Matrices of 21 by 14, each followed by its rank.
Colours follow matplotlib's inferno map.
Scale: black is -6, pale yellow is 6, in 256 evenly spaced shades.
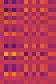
one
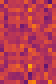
three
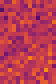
full rank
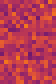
full rank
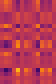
one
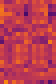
three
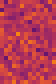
full rank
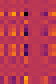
one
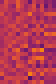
three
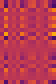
one
